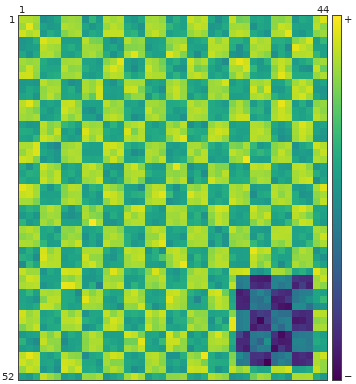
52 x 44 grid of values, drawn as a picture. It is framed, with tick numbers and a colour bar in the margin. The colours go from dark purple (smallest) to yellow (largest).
Average level on the scale: 70%. Ninth with the lowest average: bottom right. Odd patch: lower, in the bottom right. Mirror symmetry: none. Roughest part: bottom right.
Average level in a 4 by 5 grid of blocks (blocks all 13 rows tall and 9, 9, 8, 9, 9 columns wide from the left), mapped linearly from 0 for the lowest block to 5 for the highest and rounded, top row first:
55555
55555
55544
55520
